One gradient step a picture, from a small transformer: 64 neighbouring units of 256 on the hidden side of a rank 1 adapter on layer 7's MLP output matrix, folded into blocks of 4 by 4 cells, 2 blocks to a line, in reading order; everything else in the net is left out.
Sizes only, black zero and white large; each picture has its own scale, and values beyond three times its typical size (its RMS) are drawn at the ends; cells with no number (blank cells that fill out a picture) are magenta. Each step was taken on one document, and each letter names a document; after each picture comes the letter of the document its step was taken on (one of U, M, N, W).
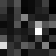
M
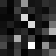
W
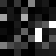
M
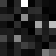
W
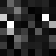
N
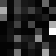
W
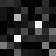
M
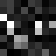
N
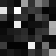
W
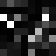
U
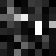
U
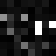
U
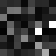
N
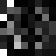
N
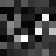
N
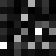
M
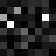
U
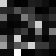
W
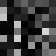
W
